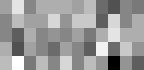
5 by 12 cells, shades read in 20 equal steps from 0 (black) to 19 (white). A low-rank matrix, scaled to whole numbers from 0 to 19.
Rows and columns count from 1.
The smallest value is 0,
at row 5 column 10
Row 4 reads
13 6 12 10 8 12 10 7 18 8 15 11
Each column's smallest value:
10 6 9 10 8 10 10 7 7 0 10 7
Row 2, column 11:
10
